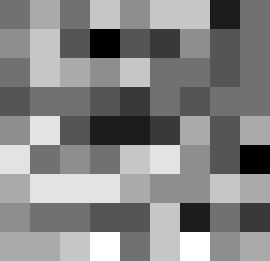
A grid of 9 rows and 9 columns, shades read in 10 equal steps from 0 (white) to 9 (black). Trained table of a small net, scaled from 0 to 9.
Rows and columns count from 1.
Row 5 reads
4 1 6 8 8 7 3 6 3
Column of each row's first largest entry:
8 4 8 5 4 9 6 7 5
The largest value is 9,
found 2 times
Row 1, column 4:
2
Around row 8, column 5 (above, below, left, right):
3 5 6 2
